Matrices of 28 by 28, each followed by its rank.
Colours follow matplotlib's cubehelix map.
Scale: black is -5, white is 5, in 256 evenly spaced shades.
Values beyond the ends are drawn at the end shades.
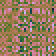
three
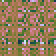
three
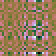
two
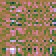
three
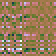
two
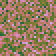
full rank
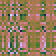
two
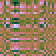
two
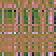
two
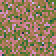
full rank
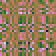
two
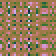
two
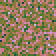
full rank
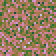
full rank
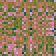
three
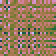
three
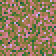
full rank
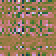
three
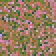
full rank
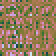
three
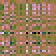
two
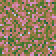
full rank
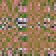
three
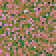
full rank
